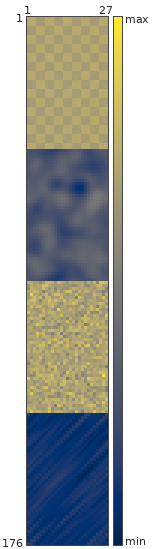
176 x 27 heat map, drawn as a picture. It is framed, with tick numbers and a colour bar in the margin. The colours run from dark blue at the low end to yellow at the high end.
It is made of 4 by 1 panels. Panel 1,1: high, checkered, faint in contrast. Panel 2,1: low, blotchy. Panel 3,1: high, fine-grained. Panel 4,1: very low, slanting up to the right, faint in contrast.
